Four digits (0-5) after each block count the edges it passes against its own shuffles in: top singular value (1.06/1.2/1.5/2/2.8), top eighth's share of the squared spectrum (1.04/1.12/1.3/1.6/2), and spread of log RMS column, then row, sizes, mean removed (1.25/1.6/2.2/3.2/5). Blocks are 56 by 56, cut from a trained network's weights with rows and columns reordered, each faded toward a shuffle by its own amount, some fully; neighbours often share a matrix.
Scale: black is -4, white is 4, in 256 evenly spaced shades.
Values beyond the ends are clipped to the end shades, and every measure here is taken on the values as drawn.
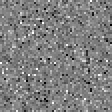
0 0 0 0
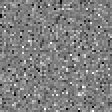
0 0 0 0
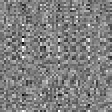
4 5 2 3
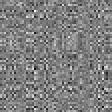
4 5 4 3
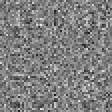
4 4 2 1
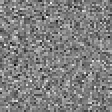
3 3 0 1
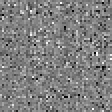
2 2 1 2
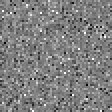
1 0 0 0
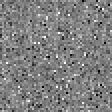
0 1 0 1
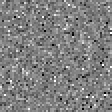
0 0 0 0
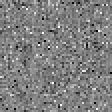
2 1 0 1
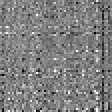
3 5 2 3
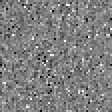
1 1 0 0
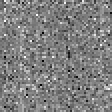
2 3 1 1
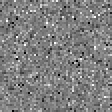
0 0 0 1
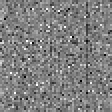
2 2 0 1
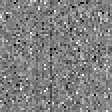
2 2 1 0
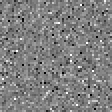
0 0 0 0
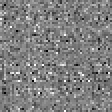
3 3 1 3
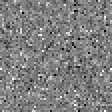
1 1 0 0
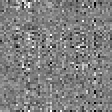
3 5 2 3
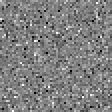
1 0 0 0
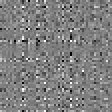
4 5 3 3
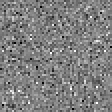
2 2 0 1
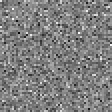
1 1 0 0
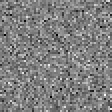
2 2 0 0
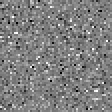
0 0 0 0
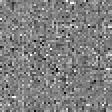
2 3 1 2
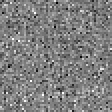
1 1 0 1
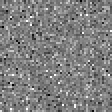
1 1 0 0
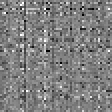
3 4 2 3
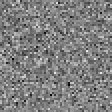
2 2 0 0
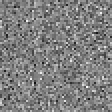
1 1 0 0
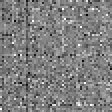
2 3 0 2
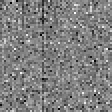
2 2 0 1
